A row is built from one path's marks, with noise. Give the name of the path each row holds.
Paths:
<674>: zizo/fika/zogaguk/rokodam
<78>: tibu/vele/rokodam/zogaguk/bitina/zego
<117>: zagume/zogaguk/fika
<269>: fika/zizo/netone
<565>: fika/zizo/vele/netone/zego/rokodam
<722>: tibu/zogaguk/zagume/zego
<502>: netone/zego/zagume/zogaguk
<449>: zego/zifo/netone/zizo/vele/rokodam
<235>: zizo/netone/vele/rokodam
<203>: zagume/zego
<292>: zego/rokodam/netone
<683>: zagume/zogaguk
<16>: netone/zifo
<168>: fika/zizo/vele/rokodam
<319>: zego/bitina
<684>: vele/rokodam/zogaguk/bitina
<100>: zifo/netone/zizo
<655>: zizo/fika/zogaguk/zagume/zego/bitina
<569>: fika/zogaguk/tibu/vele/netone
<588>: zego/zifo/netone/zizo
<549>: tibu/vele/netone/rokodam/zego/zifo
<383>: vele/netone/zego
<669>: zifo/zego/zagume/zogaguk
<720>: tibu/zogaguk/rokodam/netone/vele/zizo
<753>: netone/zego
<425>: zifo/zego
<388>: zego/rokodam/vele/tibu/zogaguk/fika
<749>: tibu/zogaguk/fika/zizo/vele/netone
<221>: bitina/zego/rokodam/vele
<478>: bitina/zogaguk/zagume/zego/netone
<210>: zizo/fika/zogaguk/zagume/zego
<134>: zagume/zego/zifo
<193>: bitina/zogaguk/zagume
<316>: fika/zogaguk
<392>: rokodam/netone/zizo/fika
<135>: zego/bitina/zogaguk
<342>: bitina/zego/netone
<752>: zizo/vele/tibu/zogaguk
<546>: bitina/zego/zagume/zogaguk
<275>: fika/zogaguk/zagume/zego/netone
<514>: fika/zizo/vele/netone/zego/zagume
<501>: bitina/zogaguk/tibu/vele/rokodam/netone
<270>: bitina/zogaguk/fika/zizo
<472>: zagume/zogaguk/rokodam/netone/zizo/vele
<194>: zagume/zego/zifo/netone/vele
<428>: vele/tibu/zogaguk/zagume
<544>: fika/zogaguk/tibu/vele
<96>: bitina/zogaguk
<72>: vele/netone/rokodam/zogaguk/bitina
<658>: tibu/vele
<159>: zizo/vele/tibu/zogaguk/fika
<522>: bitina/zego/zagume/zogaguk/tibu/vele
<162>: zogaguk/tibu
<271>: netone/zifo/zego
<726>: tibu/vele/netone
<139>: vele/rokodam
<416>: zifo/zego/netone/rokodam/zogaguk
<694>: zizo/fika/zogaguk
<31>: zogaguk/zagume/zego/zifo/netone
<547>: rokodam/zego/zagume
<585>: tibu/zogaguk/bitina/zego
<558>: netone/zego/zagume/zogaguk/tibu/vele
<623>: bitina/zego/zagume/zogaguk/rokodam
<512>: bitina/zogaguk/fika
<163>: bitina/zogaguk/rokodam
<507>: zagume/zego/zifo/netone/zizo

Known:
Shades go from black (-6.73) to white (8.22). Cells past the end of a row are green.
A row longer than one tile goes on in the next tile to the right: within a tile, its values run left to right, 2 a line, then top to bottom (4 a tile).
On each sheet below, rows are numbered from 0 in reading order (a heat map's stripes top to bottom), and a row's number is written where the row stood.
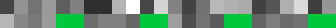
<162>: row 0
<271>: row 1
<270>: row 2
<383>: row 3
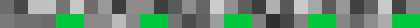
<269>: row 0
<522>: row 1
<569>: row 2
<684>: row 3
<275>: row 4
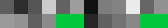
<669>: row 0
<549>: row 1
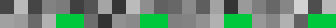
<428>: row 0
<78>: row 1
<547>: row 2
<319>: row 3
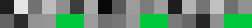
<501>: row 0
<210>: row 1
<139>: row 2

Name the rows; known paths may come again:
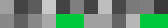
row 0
<275>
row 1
<428>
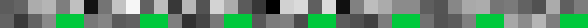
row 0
<392>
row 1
<16>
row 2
<684>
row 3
<588>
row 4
<235>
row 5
<749>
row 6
<546>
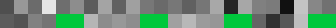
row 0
<221>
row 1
<193>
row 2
<203>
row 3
<388>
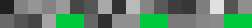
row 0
<472>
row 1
<78>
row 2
<31>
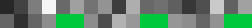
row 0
<416>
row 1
<623>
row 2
<669>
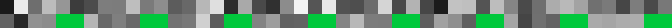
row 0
<501>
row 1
<96>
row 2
<342>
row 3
<425>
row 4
<134>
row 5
<507>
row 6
<270>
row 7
<722>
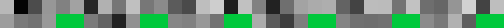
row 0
<210>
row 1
<139>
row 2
<753>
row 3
<694>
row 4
<269>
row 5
<319>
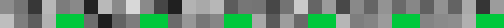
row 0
<117>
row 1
<72>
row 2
<726>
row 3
<135>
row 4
<162>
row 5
<547>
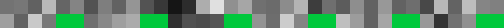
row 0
<585>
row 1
<558>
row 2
<449>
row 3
<478>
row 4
<683>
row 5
<163>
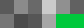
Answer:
<569>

